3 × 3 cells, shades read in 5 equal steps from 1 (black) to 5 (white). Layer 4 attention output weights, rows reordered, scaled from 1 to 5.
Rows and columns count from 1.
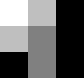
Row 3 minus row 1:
-4 -1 0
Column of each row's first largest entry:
1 1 2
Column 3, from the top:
1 1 1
